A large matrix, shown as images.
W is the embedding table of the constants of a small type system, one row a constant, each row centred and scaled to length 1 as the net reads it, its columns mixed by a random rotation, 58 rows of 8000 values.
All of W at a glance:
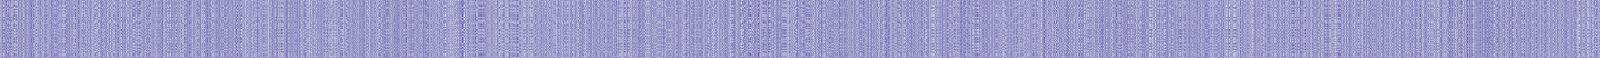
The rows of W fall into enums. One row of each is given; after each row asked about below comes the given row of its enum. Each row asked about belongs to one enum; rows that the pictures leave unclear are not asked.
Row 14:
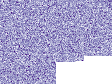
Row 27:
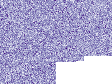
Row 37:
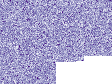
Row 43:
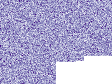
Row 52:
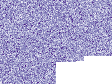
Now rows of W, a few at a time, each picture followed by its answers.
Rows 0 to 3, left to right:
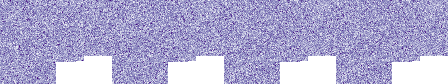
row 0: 37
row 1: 52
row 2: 27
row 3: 27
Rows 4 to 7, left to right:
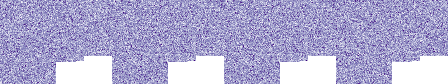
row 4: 52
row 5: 14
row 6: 14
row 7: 43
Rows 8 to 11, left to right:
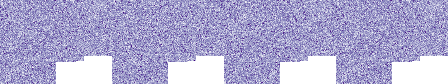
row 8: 27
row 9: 14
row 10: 52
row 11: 27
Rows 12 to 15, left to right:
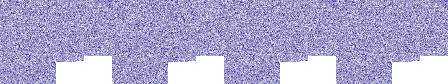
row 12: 14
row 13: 52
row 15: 14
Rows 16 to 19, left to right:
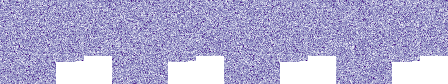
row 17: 43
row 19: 37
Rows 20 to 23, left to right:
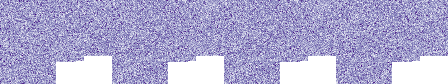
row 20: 43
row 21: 27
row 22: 27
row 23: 52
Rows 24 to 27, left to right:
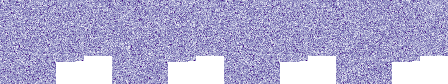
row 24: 14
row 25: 37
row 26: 14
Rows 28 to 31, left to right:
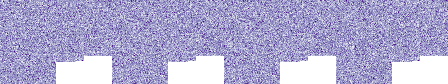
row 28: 14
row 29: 43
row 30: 43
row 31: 37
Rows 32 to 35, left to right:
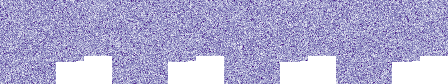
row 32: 27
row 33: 43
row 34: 37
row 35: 52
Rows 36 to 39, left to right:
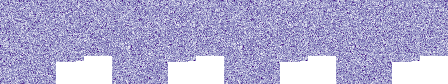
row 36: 43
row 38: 37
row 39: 14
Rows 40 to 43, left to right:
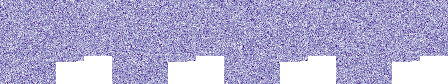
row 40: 27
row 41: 14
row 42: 37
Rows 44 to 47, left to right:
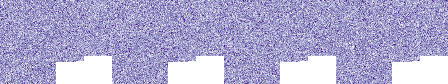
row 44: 27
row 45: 52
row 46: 43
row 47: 37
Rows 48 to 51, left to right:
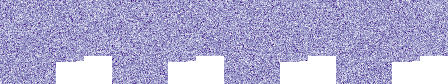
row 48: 52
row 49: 43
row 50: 14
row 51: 27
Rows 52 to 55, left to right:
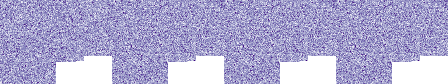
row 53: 14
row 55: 14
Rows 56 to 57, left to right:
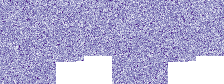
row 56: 37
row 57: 52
